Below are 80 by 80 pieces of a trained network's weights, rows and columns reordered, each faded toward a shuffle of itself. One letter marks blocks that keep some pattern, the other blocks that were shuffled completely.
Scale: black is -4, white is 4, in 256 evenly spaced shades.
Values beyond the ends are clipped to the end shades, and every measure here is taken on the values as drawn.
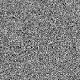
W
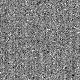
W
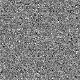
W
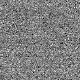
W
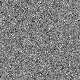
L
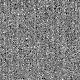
W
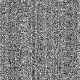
W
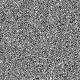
L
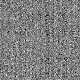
W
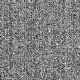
W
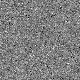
L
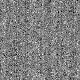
W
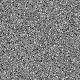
L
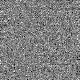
W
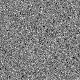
L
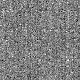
W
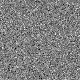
L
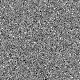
L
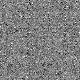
W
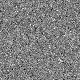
L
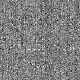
W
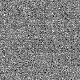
W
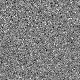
L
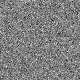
L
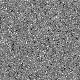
L
